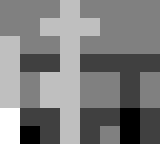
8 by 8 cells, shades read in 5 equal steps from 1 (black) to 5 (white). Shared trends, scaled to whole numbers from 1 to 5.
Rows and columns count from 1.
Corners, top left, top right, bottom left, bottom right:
3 3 5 2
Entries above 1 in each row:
8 8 8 8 8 8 7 6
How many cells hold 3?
27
